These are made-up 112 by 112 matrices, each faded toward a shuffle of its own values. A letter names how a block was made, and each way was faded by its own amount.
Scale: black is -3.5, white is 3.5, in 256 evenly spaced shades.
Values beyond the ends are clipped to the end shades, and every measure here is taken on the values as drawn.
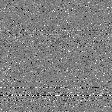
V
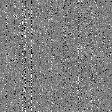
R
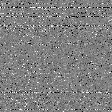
V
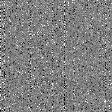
R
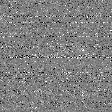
V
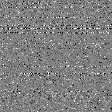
V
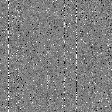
R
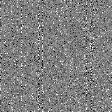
R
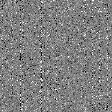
R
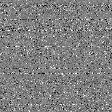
V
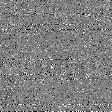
V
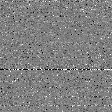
V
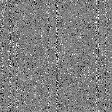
R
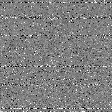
V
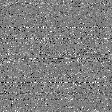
V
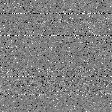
V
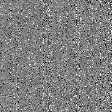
R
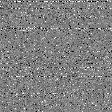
V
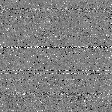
V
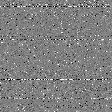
V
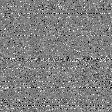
V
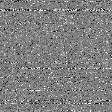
V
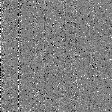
R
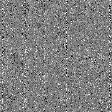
R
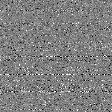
V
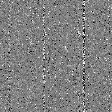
R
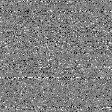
V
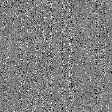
R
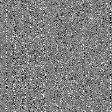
R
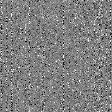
R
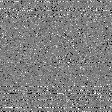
V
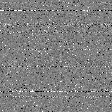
V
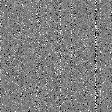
R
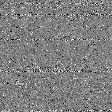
V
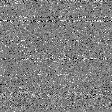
V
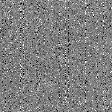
R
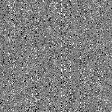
R
